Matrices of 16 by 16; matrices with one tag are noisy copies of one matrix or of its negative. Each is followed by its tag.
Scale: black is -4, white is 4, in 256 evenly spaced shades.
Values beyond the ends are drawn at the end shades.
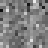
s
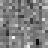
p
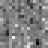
p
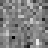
p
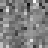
s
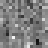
p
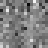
s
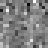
s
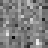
p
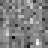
p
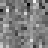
s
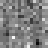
p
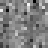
s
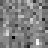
p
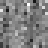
s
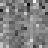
s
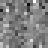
s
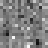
p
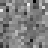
s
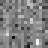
p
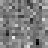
p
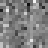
s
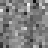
s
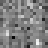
p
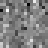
s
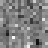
p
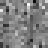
s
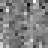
s
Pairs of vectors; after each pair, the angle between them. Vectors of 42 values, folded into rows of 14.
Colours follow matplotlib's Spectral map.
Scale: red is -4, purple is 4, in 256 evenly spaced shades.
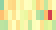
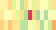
orthogonal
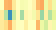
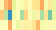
nearly parallel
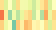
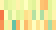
nearly parallel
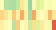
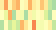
partly opposed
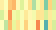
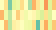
nearly opposite
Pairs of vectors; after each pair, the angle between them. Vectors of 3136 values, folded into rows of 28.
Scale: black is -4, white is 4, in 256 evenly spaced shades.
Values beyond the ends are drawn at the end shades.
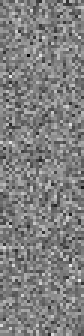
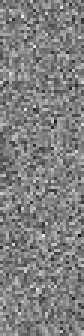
orthogonal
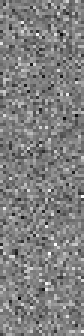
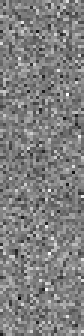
nearly parallel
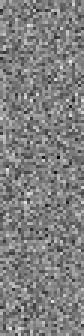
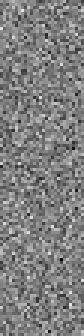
orthogonal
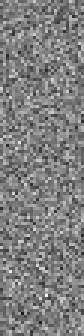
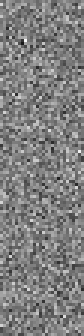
orthogonal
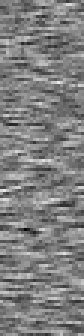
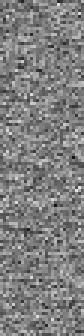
partly aligned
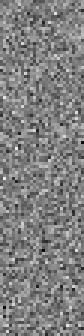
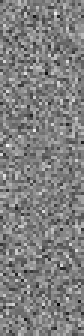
partly aligned
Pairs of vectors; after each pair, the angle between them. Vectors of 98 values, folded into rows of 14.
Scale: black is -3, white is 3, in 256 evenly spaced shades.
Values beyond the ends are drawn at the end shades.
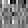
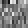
nearly opposite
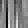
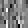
partly opposed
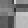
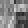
nearly opposite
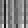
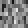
orthogonal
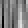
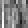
nearly opposite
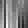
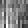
nearly parallel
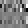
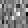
partly opposed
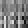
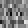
partly opposed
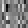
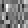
nearly opposite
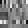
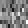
partly opposed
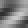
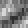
nearly opposite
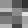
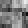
nearly opposite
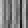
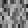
orthogonal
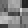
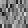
orthogonal
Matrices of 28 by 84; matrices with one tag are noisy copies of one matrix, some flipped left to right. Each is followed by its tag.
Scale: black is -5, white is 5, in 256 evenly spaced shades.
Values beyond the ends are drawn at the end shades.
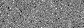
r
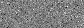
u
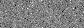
r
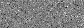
u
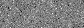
r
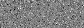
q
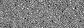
r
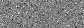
u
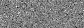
u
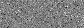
u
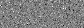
q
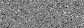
u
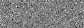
u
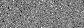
r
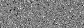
q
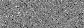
u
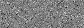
u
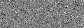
u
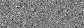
u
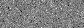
r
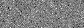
r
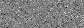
u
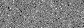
r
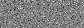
q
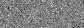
r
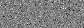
q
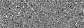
u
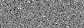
q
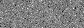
r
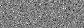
q
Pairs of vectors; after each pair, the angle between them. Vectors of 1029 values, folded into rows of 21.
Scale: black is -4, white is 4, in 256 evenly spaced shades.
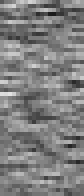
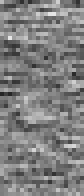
nearly opposite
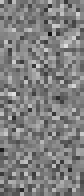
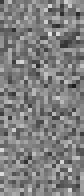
nearly opposite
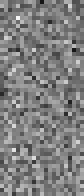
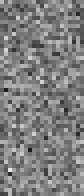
partly aligned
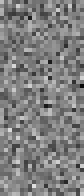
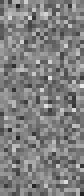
nearly opposite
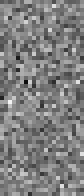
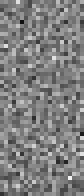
orthogonal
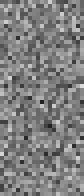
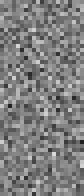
orthogonal
